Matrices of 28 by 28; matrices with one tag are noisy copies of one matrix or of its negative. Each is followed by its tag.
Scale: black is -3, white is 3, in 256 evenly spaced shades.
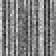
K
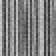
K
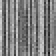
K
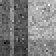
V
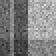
V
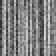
K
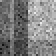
V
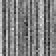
K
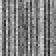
K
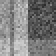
V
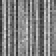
K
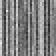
K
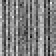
K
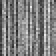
K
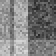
V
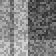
V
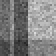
V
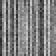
K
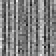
K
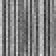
K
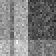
V
